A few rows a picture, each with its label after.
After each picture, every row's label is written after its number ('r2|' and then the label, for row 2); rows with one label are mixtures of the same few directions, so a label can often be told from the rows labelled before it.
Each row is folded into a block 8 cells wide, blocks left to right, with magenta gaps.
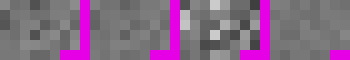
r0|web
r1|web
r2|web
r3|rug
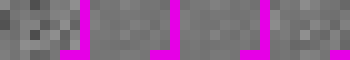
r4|web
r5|web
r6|web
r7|web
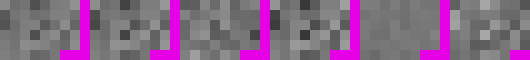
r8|web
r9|web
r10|rug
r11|web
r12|rug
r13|web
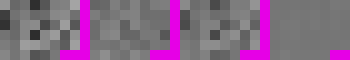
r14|web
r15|rug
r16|web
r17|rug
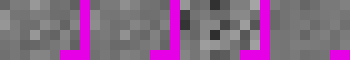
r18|web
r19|web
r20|web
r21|web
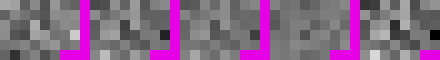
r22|rug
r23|rug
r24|rug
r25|web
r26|rug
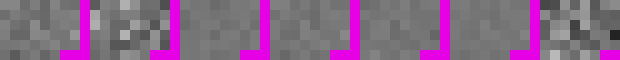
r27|rug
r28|web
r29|web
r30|rug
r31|rug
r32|rug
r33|rug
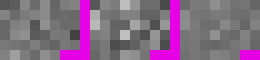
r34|rug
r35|web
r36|web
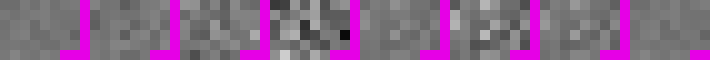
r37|rug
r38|web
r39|rug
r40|rug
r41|web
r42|web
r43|web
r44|rug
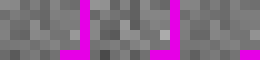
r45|rug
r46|rug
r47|rug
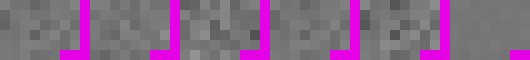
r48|web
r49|rug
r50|rug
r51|web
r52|web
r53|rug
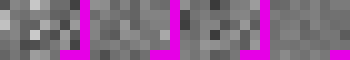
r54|web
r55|rug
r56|web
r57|rug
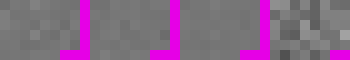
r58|web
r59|rug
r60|web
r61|rug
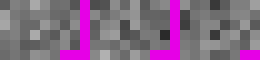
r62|web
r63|rug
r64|web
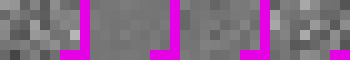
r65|rug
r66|web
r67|web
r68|web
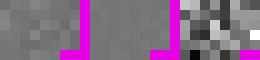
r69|web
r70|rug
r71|rug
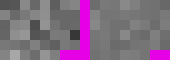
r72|rug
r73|web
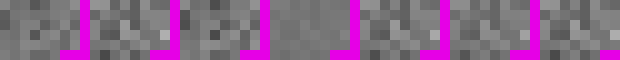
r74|web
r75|rug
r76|web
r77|rug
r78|rug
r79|rug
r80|rug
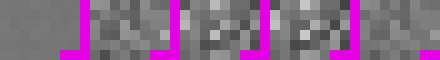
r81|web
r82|rug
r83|web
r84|web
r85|rug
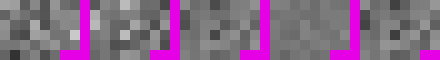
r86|rug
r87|web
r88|web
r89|rug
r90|web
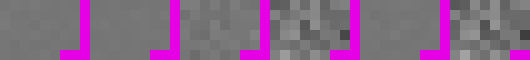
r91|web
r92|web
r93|rug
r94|rug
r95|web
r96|rug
